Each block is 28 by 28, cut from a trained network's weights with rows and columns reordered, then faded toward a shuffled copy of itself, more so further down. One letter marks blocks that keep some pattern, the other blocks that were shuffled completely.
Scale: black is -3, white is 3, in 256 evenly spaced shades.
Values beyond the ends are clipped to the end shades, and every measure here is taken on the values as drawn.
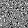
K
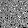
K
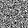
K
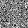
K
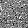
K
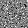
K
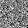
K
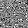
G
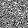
K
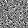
K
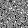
K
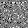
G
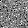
K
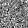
K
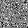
G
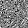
K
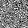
K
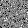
K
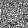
G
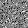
G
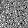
G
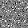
G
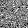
K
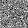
K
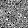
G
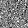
K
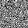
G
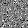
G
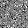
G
